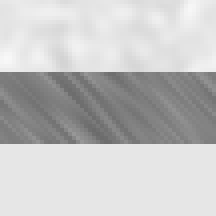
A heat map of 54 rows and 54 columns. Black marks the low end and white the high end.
It is made of 3 by 1 panels. Panel 1,1: very high, blotchy, faint in contrast. Panel 2,1: middling, slanting down to the right, faint in contrast. Panel 3,1: very high, flat.
